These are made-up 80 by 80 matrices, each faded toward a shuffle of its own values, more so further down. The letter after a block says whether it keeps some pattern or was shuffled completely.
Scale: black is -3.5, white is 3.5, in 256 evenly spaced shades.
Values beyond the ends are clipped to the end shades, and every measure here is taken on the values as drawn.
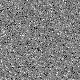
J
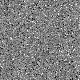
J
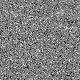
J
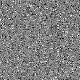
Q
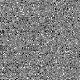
Q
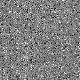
Q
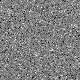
J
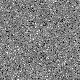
J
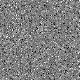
Q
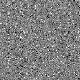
Q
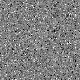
Q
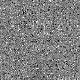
Q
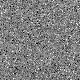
J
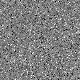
J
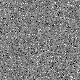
J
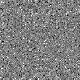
Q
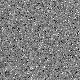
J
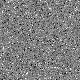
J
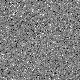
J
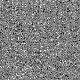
Q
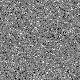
J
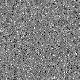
Q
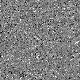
Q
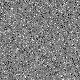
J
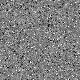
J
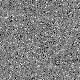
J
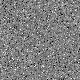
J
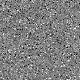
Q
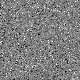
J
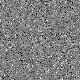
Q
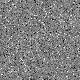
J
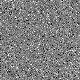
Q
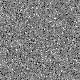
J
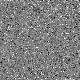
Q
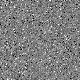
Q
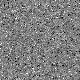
Q
